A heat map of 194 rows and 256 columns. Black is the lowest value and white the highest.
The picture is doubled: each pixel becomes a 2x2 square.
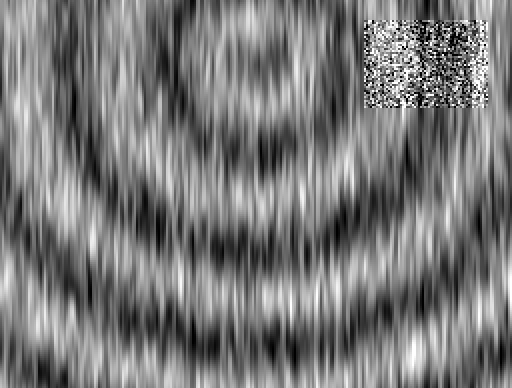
An odd patch, rougher than its surroundings, sits in the top right. Concentric rings centre on the top middle. Values change most from cell to cell in the top right. There is no overall slope.
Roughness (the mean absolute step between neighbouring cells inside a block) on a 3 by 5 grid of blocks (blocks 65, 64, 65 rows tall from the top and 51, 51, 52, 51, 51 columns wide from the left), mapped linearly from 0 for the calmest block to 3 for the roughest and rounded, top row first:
00023 / 00000 / 00000
